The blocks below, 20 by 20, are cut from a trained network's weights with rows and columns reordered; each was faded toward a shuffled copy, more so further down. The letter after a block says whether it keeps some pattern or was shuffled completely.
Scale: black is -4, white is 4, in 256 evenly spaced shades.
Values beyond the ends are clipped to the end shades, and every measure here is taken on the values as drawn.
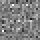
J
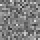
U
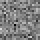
J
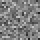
U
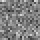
U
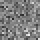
U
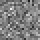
U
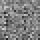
J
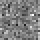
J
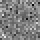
U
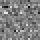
J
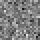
U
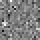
U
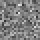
J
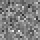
U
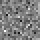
U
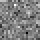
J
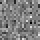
J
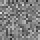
J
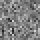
J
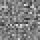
J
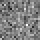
U
